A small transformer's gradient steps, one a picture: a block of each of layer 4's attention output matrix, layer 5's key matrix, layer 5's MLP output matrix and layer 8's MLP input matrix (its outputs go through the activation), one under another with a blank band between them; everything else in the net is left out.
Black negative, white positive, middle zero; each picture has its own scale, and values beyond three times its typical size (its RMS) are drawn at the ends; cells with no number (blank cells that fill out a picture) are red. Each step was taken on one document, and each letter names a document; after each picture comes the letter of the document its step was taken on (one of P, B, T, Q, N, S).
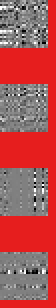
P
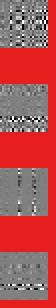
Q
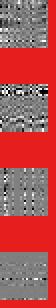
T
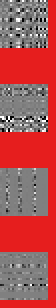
Q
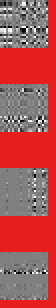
P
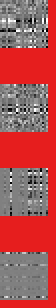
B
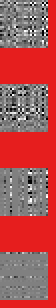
B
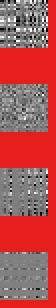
B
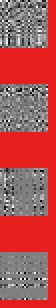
T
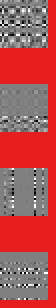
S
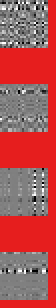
P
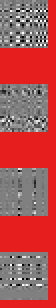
Q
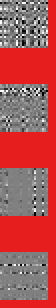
P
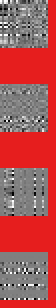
S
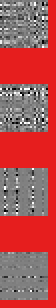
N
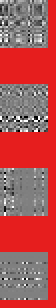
T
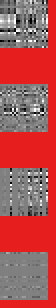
B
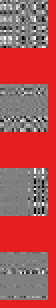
P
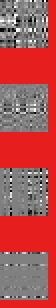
B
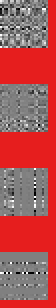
S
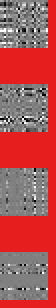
P
